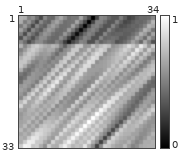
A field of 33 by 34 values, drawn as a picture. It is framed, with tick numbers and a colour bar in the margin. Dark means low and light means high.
Ninth with the lowest average: top middle. Average level on the scale: 60%. Grain: diagonal, up to the right. Seam: horizontal, 20% of the way down, the bottom part higher.
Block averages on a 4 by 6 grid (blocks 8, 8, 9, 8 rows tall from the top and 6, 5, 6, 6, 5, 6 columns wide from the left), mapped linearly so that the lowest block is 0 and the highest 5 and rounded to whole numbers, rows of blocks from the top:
110002
334443
343432
445433
